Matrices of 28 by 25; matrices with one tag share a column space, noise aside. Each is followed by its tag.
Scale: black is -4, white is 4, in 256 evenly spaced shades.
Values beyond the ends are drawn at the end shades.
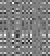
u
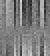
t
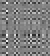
u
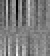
t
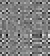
u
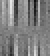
t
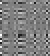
u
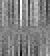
t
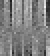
t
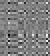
u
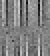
t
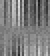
t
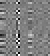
u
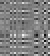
u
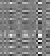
u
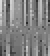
t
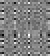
u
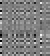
u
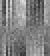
t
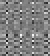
u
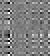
u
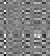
u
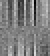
t
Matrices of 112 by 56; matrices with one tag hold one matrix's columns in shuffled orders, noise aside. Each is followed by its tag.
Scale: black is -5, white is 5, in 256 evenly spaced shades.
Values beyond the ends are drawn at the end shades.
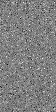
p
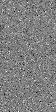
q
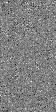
p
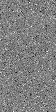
q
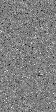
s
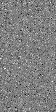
p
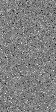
s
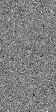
q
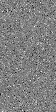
q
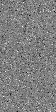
q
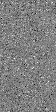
p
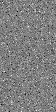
q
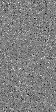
p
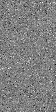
p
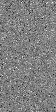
p
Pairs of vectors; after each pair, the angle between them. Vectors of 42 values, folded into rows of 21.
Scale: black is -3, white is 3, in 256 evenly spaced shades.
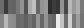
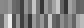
orthogonal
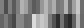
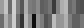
partly opposed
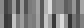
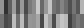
nearly parallel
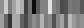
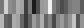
nearly parallel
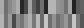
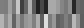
nearly parallel
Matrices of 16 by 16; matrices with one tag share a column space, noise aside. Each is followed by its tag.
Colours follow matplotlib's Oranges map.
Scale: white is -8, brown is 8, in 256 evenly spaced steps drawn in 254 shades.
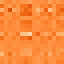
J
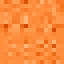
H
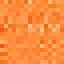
H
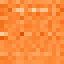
J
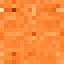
J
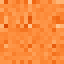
H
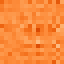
H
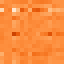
J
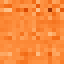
J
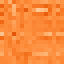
J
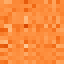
H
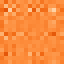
J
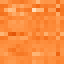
J
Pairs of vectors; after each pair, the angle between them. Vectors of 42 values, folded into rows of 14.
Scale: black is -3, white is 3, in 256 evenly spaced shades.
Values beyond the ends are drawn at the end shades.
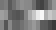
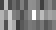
partly aligned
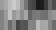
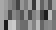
orthogonal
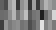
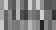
nearly opposite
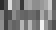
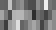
orthogonal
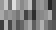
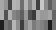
partly aligned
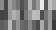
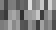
nearly parallel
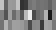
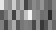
partly aligned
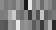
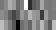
nearly opposite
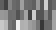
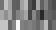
partly aligned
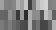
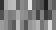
partly opposed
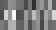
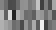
partly opposed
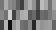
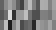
nearly parallel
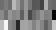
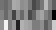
nearly parallel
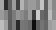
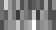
nearly opposite
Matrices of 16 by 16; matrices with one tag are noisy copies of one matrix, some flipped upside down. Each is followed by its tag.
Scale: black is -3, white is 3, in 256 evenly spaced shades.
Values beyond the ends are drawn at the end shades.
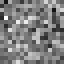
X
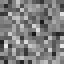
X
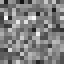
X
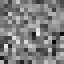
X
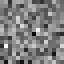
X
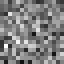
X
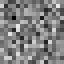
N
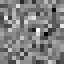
X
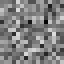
N
